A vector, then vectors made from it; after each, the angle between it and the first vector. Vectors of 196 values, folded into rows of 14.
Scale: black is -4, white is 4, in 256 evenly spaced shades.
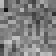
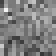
nearly opposite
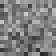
partly opposed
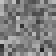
partly aligned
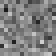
partly aligned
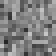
partly opposed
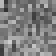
nearly parallel
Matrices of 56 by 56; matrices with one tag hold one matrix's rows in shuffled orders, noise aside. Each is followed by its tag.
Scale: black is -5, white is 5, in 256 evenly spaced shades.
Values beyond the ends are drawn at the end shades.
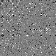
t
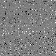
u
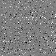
u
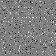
u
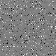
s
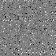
u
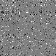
t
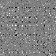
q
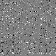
t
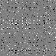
q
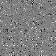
s
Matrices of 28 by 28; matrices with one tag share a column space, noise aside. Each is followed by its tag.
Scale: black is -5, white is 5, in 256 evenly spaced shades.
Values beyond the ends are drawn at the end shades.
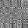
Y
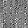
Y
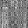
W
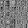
W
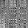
Y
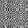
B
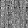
W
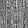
W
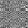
B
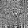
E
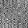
Y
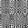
E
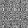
B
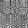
E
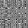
Y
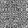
B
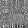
E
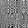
E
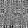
E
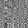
Y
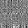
E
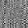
Y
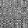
Y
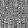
Y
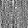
W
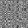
B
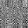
Y
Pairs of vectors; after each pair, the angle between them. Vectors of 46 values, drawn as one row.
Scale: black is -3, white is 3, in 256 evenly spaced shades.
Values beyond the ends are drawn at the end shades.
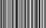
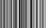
orthogonal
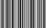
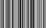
nearly parallel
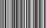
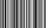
nearly parallel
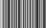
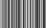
nearly parallel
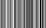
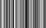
partly opposed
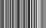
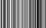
partly opposed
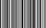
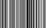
orthogonal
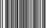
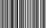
partly aligned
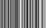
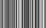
partly aligned
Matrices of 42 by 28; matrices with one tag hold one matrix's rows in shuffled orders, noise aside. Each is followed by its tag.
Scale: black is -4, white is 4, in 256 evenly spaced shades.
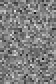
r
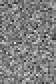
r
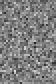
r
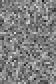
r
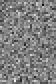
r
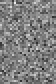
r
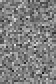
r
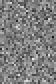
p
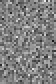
p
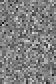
p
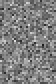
r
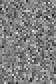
p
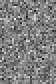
r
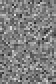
r
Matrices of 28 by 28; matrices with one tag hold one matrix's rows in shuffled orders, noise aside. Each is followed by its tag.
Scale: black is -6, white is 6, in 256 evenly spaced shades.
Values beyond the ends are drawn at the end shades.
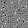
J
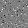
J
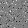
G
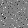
J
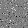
G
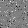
G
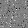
G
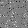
G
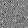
J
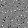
J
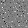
J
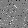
G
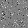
J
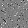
J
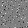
J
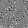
G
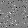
G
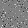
J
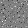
J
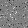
G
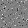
J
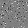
J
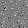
J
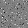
J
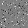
J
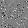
J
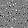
G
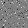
J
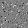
J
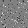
J
